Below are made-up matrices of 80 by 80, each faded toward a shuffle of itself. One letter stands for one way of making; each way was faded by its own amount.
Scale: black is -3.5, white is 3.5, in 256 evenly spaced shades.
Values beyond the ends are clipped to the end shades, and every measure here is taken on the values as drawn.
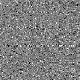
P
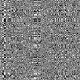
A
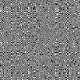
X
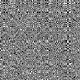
A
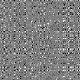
X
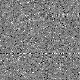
P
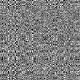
A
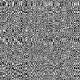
A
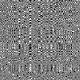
X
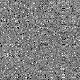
P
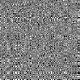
A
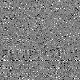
P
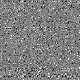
P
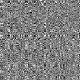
A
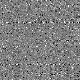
P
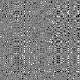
X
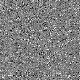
P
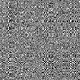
A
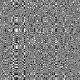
X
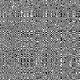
X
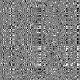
X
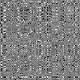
X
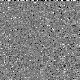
P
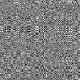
A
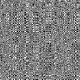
A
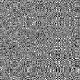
A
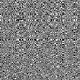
A
